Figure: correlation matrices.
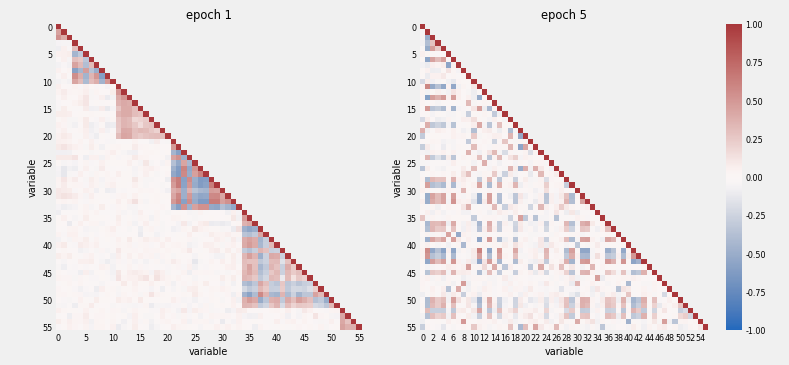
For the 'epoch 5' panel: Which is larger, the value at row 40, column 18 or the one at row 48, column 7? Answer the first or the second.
the second
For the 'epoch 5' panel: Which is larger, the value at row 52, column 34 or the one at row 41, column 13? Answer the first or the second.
the first
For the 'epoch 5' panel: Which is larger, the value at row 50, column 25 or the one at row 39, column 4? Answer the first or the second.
the second
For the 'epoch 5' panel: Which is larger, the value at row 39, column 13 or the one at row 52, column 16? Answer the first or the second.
the first
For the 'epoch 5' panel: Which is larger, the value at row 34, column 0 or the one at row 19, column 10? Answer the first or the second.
the first
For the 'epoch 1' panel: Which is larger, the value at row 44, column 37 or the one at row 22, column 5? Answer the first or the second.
the second
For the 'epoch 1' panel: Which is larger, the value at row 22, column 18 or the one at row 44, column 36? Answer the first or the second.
the second
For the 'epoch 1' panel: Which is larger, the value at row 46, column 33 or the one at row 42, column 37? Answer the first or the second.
the first
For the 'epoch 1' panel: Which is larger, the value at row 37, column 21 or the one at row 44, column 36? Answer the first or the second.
the second
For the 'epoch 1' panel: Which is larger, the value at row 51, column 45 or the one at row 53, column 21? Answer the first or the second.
the first
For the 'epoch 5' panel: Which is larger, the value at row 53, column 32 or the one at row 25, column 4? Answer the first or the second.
the first
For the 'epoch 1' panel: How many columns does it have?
56
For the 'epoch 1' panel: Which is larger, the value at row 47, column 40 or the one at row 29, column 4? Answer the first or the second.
the second
